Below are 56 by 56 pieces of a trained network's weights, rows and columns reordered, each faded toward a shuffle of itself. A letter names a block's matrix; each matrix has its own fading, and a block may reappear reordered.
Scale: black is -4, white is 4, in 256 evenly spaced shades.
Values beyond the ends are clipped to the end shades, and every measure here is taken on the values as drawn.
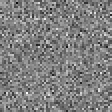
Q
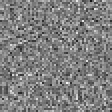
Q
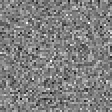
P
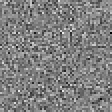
Q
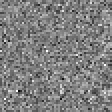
P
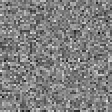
Q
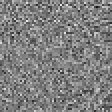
Q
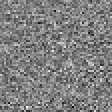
Q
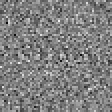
Q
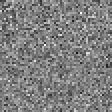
P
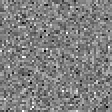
P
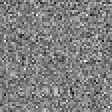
Q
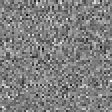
Q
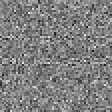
P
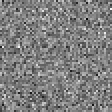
Q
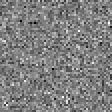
P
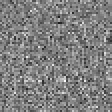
Q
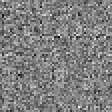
Q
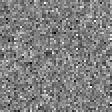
P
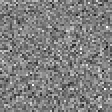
P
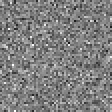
P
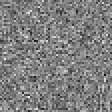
Q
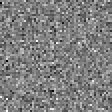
P
